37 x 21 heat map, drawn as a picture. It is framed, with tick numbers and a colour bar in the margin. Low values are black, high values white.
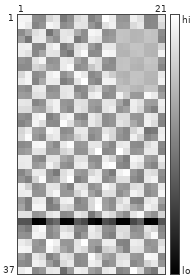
On average the colour sits 70% of the way up the scale. Row 30 differs from the rows beside it. Neither half mirrors the other. In the top right lies a patch that is calmer than the rest. The top right is the smoothest part.
